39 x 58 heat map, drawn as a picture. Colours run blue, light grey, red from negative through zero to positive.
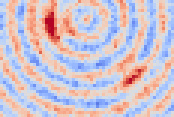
No row or column stands out. There are two bumps. No overall slope runs across the table. The ninth with the highest average is the top left. The texture is blotchy. The values follow a bell shape. Concentric rings centre on the top middle.
